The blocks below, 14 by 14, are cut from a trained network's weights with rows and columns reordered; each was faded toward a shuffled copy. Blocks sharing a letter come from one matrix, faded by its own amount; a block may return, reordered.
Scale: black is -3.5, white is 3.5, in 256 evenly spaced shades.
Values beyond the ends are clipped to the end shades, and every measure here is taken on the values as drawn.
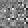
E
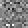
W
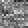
E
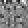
E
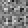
W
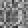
E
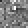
W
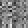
E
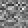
E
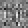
E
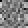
E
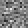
E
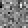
W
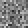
W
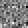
W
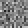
W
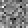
W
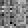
E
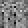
E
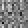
E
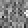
W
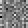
E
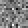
W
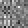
E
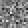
W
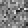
W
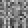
E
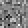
W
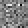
W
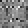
E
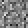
W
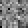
E
